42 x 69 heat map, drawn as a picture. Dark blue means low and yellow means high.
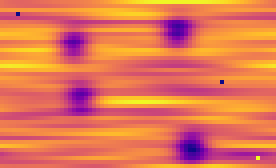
Three lone cells stand out: one far higher and two far lower than their neighbours. The bottom right is the ninth with the lowest average. Streaks run across, left to right. There are four dips. Neither half mirrors the other.
